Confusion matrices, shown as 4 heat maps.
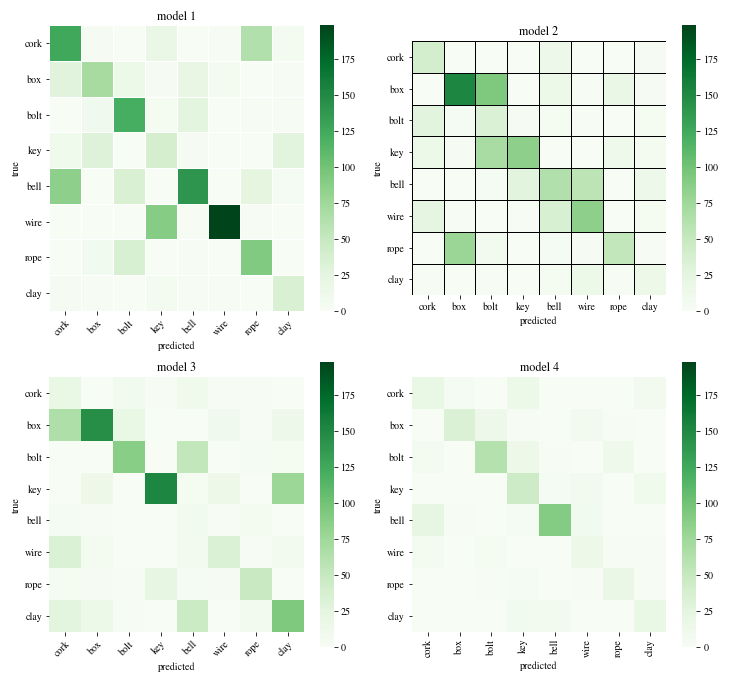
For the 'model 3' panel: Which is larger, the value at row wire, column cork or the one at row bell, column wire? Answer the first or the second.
the first
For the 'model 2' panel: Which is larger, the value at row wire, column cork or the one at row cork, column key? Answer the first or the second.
the first
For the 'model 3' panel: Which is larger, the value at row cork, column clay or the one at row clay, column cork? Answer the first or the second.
the second
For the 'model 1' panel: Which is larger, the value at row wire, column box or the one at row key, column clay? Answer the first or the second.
the second
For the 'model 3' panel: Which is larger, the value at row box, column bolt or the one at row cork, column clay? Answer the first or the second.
the first
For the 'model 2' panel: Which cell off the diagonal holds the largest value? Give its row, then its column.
box, bolt
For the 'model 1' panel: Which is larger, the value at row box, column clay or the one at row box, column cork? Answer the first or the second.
the second
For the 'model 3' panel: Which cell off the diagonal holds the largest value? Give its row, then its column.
key, clay
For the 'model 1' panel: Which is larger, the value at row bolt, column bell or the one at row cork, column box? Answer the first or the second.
the first
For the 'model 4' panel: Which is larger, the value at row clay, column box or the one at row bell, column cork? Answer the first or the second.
the second
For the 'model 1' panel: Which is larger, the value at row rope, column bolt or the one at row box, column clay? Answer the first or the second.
the first
